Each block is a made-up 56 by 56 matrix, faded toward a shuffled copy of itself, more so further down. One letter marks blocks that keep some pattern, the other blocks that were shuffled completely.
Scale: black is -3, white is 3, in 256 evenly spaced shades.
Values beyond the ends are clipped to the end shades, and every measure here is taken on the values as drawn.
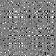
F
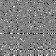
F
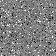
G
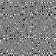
F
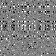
F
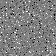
G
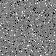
G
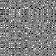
F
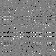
F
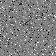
G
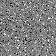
G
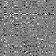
F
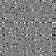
F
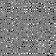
F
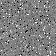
G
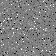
G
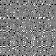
F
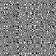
F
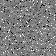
G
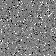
G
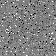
G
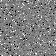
G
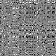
F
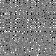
F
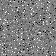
G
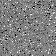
G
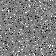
G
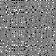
F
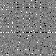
F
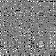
F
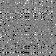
F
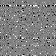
F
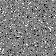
G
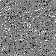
G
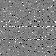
F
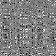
F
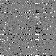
F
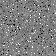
G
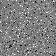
G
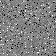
G
